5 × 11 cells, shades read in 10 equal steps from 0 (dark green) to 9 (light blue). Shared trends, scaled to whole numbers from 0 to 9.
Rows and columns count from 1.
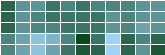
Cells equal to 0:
1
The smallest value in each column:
2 5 4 3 3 0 2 4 2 4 1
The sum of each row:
44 42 44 49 47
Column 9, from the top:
4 4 4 2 2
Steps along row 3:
up down same down same same up down up down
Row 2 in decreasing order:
5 5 5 5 4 4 3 3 3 3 2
